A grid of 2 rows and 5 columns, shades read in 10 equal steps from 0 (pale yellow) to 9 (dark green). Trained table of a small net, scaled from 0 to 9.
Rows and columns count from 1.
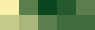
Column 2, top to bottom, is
6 3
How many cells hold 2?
1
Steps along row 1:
up up down down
